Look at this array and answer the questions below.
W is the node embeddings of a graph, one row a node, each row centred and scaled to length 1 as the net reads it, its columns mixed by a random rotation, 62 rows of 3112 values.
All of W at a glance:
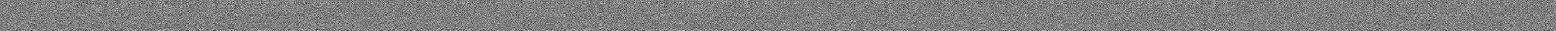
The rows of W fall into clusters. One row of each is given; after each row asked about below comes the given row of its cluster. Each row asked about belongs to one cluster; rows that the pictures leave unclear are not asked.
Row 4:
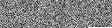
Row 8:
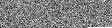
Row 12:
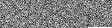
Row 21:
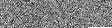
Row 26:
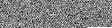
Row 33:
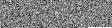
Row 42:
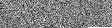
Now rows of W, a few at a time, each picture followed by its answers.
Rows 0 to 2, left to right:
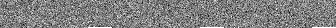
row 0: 4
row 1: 12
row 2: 26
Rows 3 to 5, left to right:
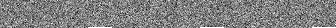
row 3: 21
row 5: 4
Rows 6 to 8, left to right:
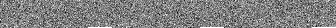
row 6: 26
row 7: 26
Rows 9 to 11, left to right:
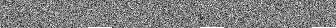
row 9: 33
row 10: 12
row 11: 42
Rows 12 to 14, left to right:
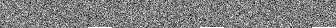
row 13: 4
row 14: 12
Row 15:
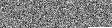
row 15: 21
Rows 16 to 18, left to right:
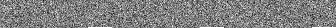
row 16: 33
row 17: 42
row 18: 12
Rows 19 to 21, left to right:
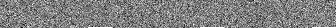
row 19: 4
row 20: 33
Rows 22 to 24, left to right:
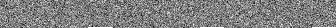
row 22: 4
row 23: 33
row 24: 12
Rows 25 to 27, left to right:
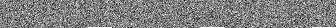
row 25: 42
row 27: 4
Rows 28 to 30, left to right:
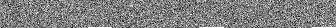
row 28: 33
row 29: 8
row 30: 8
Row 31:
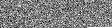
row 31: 8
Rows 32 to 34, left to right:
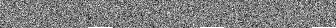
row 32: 12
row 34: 42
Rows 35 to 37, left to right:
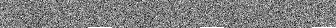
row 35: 21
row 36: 21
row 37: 8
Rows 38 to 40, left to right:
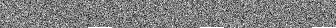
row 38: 12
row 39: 42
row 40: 26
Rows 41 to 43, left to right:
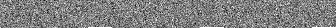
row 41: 33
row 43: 26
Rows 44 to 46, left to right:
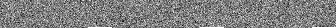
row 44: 42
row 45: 8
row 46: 4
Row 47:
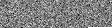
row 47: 4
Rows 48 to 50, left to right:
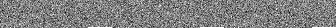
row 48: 26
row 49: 33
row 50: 26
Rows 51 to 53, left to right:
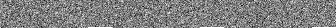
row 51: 33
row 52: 33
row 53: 21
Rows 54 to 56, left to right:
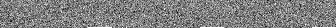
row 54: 8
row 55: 26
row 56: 33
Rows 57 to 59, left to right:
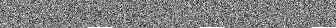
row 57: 26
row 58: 42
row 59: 42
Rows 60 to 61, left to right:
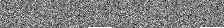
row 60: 4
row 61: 4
